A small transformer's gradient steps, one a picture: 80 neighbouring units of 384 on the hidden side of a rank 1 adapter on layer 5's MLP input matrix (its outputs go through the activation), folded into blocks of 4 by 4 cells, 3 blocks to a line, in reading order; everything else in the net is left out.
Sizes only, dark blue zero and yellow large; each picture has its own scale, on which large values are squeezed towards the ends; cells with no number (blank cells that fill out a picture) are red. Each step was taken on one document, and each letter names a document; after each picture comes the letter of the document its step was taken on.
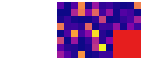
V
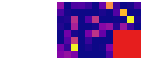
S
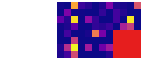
S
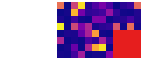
V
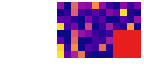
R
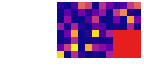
S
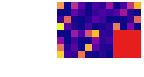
R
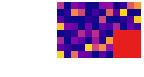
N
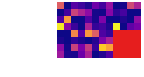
N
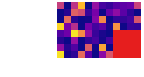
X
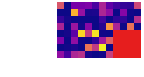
V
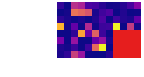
V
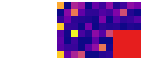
R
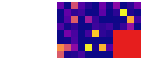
S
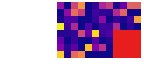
X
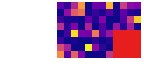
X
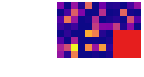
S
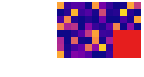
N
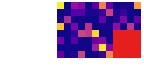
V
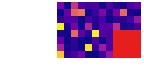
X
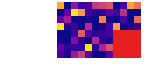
N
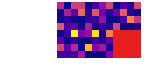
X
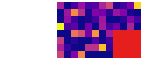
X
